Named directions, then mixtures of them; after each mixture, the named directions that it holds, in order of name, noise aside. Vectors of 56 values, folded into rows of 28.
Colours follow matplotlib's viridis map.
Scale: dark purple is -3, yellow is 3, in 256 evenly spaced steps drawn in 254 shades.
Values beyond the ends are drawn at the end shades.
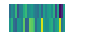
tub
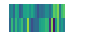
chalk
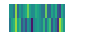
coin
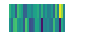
tub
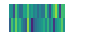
chalk, coin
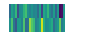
tub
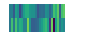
chalk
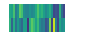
chalk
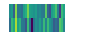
chalk, coin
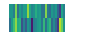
coin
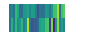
chalk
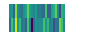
chalk, coin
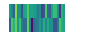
chalk, coin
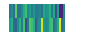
tub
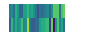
chalk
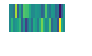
coin, tub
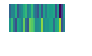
tub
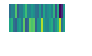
tub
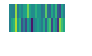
coin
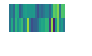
chalk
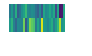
tub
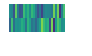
chalk, tub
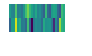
chalk, coin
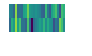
chalk, coin
